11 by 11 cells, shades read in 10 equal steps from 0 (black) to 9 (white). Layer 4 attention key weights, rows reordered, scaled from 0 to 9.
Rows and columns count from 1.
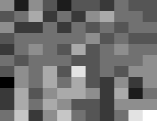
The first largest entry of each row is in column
1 3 1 7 6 11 6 4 2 2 11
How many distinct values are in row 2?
5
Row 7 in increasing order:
3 3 3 3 4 4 5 5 5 6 8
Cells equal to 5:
21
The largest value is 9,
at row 11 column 11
